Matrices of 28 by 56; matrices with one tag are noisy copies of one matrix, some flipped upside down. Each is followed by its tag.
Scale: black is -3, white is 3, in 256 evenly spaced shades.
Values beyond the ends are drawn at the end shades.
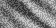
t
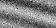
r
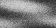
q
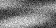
q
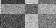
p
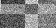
p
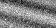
r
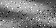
q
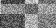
p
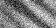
t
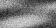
q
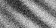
t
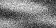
q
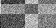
p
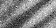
t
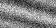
r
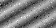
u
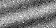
r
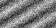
u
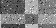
p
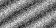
u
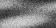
q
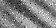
t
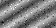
u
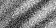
t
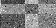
p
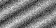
u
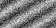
u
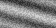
r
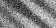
t
